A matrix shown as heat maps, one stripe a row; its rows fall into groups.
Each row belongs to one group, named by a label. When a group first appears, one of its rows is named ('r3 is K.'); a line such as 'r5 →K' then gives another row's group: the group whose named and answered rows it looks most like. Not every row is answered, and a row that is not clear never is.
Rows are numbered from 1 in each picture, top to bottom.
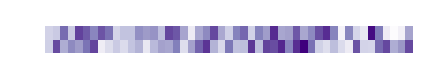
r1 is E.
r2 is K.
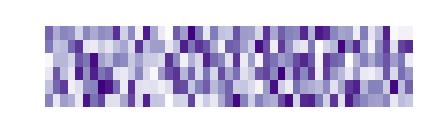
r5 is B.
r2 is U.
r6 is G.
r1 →G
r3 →K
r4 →K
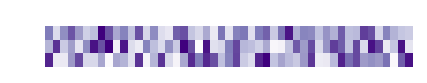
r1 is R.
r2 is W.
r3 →U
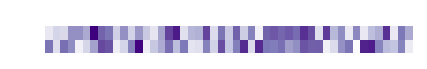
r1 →K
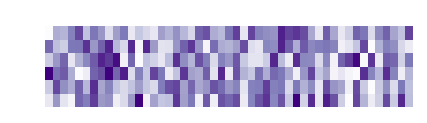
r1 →K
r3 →B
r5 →K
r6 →K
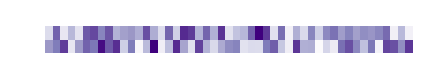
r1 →W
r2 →B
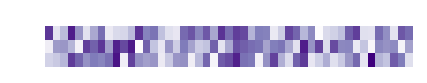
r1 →U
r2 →G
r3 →B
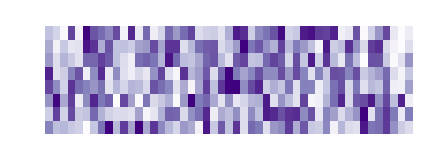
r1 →G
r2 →E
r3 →E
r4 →U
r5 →U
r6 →W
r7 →K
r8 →R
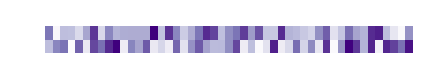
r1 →E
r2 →B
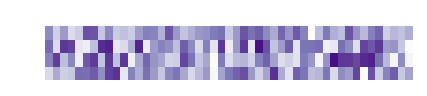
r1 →E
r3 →W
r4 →B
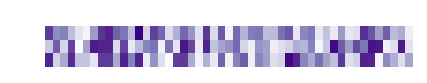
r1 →R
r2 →W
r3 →R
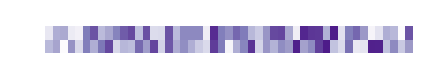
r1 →G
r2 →E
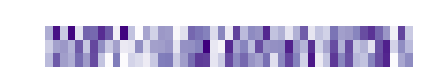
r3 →U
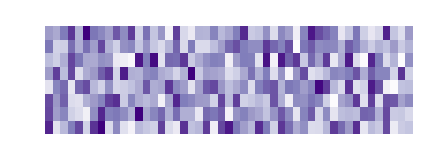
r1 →G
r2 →G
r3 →E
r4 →W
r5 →E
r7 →R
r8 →U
